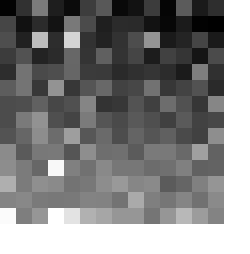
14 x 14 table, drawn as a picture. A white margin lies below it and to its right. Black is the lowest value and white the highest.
Roughest part: top left. Slope: up to the bottom. Ninth with the highest average: bottom left. Stripes: none.
